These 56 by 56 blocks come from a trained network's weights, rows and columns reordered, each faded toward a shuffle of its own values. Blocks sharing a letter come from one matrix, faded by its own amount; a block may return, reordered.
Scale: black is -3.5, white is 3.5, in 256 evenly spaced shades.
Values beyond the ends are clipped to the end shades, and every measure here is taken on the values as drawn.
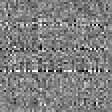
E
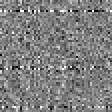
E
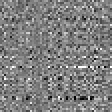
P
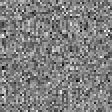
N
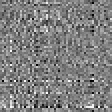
P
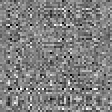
P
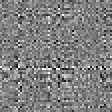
P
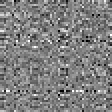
P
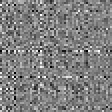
P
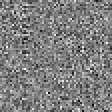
N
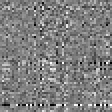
P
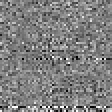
E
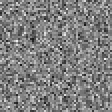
N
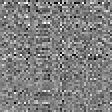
P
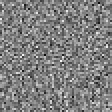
N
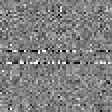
E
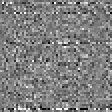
E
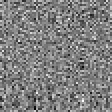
N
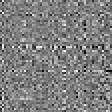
P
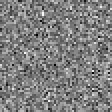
N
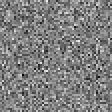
N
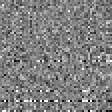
E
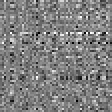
P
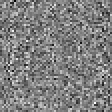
N
